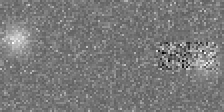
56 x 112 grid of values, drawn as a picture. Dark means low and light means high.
Odd patch: rougher, in the middle right. Mirror symmetry: none. Average level on the scale: 50%. Stripes: none. Odd rows or columns: none. Bumps: two. Histogram: skewed, a long tail of high values. Roughest part: middle right.
